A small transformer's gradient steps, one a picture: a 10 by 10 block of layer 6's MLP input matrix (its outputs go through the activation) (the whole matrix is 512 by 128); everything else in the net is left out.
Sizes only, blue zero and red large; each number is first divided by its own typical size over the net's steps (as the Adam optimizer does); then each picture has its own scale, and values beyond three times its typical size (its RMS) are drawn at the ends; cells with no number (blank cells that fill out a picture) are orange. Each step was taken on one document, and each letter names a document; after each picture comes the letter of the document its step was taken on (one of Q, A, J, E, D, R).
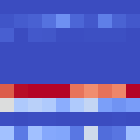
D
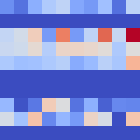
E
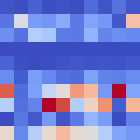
E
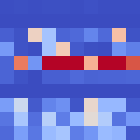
E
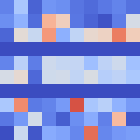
E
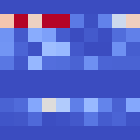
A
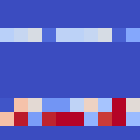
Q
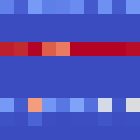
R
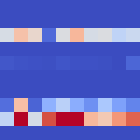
Q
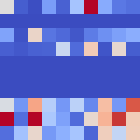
R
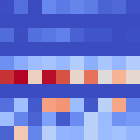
E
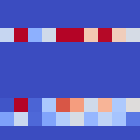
Q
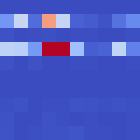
A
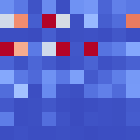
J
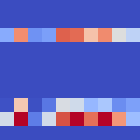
Q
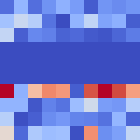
D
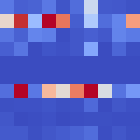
J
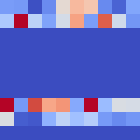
D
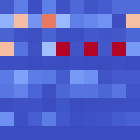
J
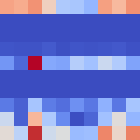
R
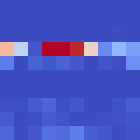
A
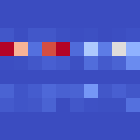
A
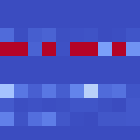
A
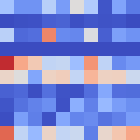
E
